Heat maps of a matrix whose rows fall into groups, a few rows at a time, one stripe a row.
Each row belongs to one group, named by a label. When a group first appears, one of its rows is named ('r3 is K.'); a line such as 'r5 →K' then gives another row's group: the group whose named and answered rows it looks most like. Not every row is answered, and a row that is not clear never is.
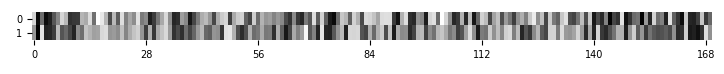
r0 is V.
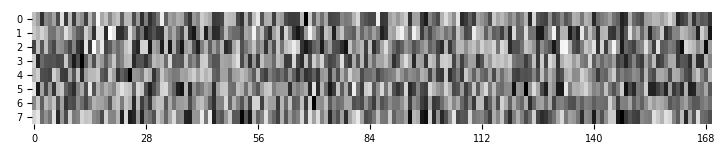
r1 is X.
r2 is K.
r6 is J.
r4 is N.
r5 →V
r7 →J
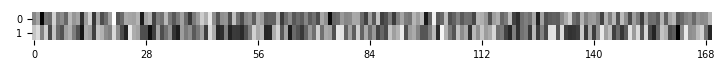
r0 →N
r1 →X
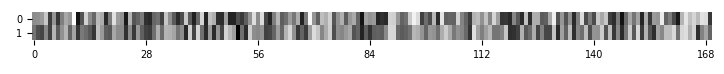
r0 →X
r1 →X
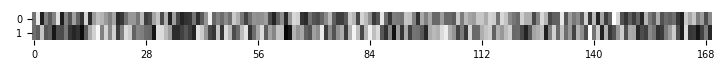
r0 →K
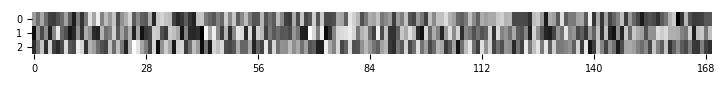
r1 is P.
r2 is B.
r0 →V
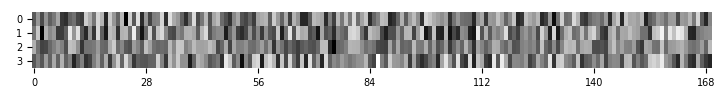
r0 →P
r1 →N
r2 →N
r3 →J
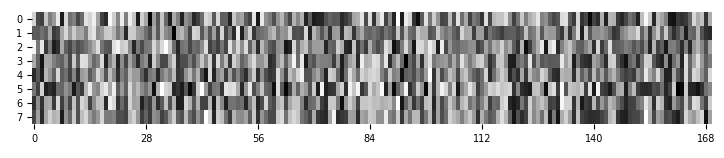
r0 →K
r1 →B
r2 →V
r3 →K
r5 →V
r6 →K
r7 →K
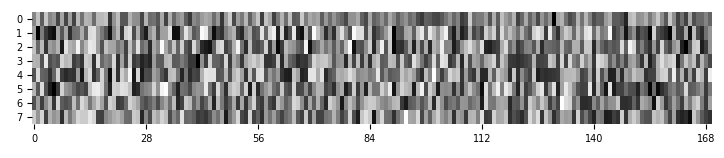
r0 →J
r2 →B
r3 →X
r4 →P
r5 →V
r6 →K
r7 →B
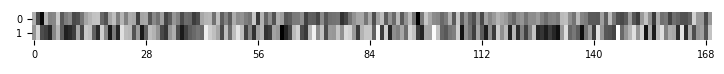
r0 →K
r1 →P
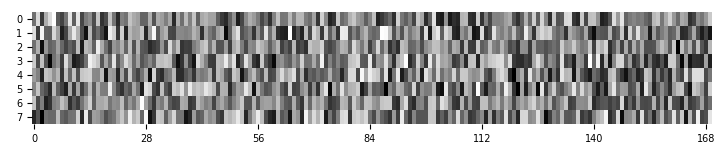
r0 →N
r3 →V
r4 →K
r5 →N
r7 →P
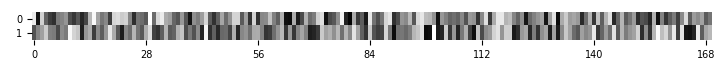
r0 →V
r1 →N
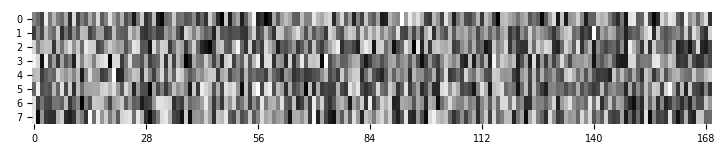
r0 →X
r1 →K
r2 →B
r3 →J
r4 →N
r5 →J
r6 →V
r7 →V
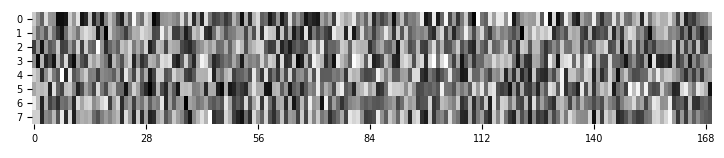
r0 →N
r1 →B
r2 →P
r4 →J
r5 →X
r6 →J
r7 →J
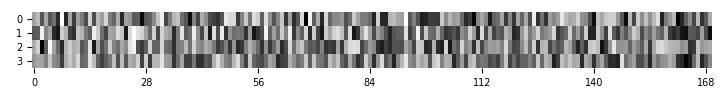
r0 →J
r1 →B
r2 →N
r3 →B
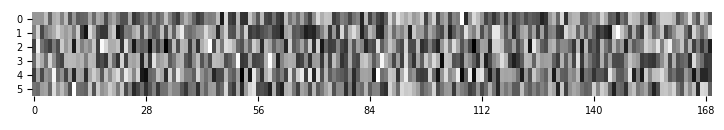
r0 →X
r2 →J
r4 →J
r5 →X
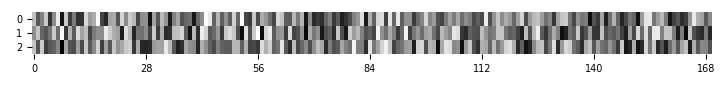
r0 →K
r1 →J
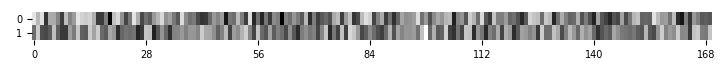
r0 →B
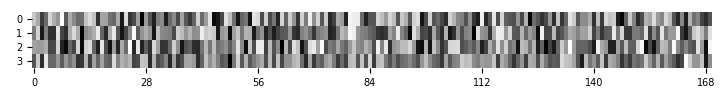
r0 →J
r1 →N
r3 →K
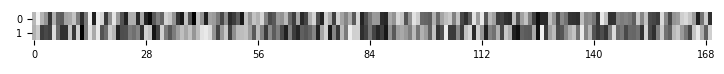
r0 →X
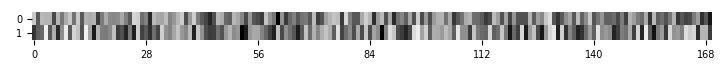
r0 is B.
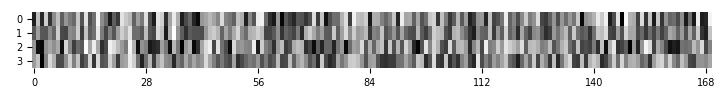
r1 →P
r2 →K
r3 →N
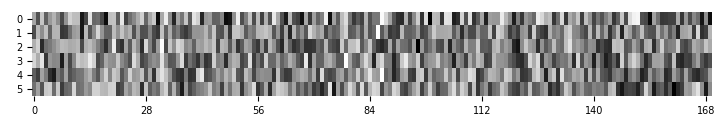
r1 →P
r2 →N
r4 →V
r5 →K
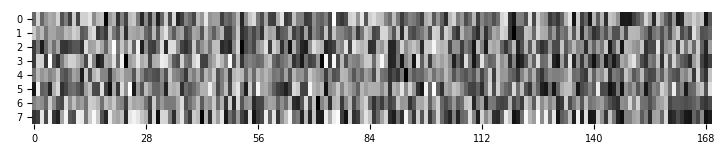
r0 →K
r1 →B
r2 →P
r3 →B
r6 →B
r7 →B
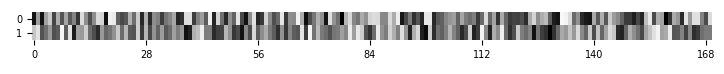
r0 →K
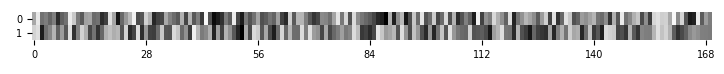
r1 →J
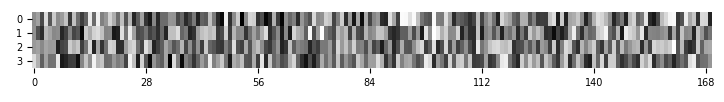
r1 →P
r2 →N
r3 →K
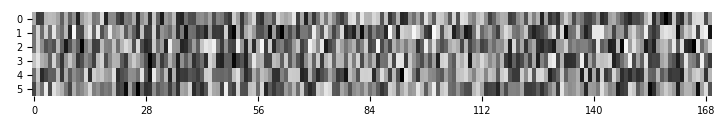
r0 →K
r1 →X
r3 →X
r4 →K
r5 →X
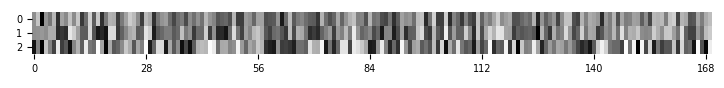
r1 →N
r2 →P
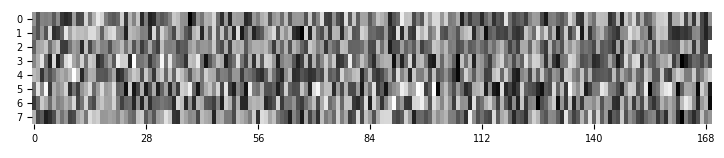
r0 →P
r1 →B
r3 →B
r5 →X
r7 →V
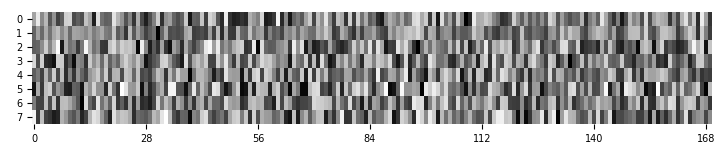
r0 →X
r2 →K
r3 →V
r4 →J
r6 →X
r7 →V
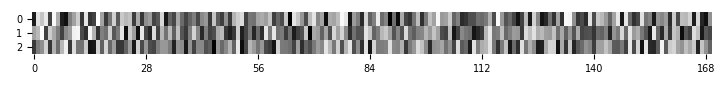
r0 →P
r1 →B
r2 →X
